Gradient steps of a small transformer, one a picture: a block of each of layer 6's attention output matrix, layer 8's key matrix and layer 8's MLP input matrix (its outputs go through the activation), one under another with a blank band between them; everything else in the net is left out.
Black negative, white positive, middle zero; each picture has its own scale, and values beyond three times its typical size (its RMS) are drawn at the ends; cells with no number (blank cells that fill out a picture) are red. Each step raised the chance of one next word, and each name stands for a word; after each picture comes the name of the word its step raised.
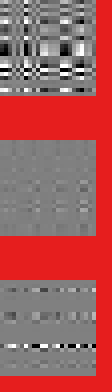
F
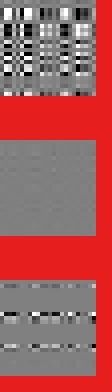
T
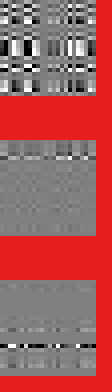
F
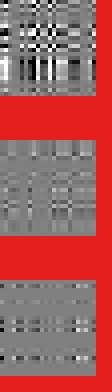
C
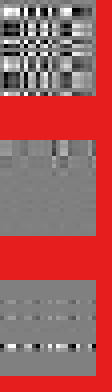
T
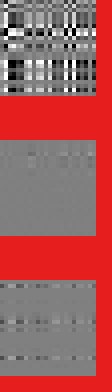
C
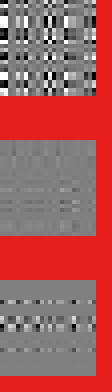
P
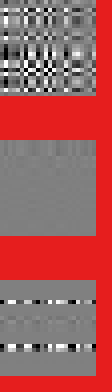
F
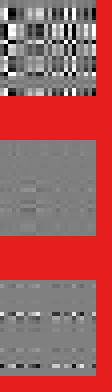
T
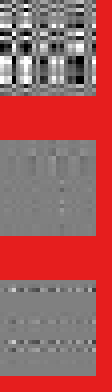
C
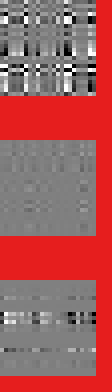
F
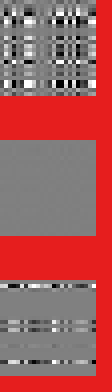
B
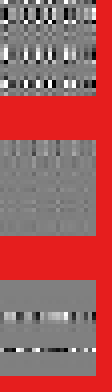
B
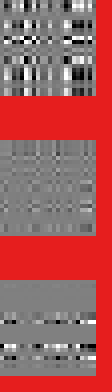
P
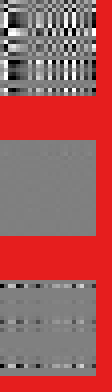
C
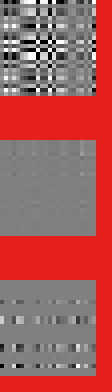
P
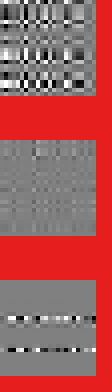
B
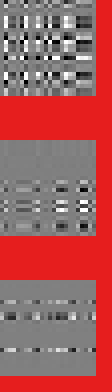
P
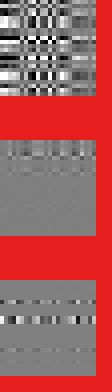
P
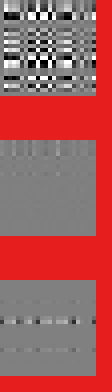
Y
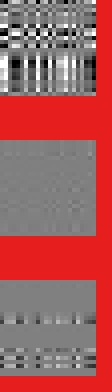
C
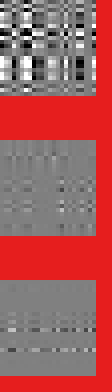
C
